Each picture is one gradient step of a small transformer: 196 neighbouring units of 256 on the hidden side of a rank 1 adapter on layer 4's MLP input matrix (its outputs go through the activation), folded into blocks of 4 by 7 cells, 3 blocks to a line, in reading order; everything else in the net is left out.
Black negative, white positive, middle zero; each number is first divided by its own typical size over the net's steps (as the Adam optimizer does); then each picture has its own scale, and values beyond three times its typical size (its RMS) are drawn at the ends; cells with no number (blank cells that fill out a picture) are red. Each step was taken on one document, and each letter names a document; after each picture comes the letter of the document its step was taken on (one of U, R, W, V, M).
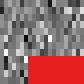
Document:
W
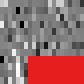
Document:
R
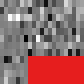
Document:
W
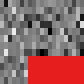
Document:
W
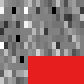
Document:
R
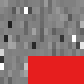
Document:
R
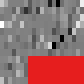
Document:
R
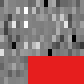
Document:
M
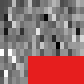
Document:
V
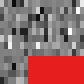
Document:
W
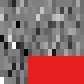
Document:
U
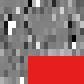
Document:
M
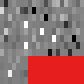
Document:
M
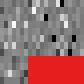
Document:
M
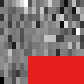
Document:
V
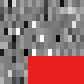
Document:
V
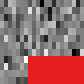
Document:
W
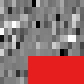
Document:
V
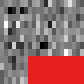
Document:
V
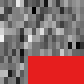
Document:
V
